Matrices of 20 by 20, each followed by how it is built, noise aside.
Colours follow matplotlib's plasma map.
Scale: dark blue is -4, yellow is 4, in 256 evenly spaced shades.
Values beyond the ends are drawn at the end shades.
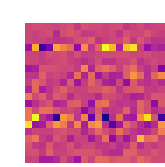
uneven rows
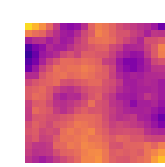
smooth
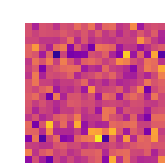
uneven rows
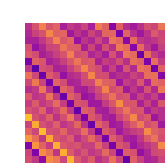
Toeplitz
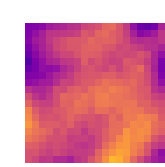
smooth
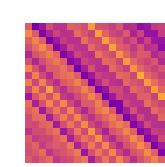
Toeplitz
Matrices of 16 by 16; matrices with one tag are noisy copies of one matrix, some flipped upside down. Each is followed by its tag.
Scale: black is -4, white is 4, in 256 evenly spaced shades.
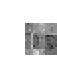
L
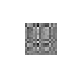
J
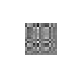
J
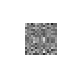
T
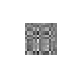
J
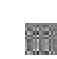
J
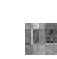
L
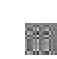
J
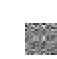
T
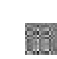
J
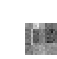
L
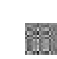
J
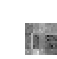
L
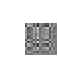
J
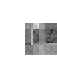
L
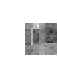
L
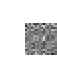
T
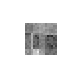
L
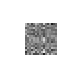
T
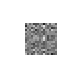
T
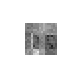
L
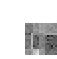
L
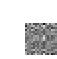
T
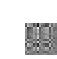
J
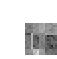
L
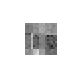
L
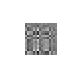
J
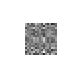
T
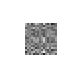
T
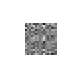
T
